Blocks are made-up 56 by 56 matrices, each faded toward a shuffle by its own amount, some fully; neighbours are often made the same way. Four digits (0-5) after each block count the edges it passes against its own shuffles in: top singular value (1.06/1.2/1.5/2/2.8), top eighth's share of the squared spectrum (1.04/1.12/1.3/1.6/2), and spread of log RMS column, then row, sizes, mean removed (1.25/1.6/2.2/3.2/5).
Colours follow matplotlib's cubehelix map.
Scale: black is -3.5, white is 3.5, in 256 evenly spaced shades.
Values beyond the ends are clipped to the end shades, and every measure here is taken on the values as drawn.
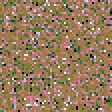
2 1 0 0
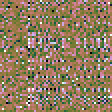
4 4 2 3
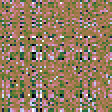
5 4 3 3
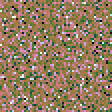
2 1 0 0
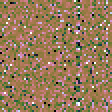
3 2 1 0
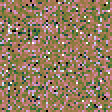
3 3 1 1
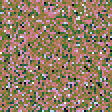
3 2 1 0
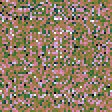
4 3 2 2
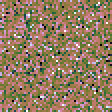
0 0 0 0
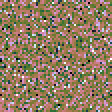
1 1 0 0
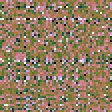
4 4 2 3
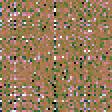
4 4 2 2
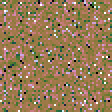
2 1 0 0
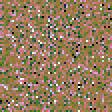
3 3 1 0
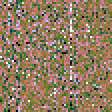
2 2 2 0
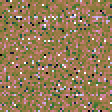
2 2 0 1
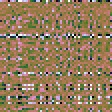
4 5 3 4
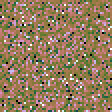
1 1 0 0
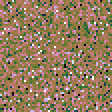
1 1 0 0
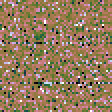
3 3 0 2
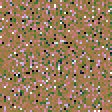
1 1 0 0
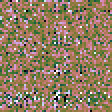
2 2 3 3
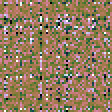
2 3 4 3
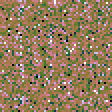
2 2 0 0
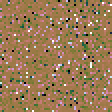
1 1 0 0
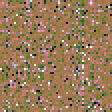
2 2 0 0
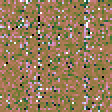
2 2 2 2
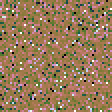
0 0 0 0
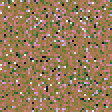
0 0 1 0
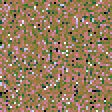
0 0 0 0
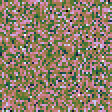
2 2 0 0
